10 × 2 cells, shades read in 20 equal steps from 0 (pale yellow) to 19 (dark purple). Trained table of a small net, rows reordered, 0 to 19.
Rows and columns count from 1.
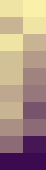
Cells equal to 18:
1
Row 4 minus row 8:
-4 -4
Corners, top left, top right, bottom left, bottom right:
1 0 19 19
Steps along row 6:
up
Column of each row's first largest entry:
1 1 2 2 2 2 2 2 2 1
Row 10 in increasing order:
19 19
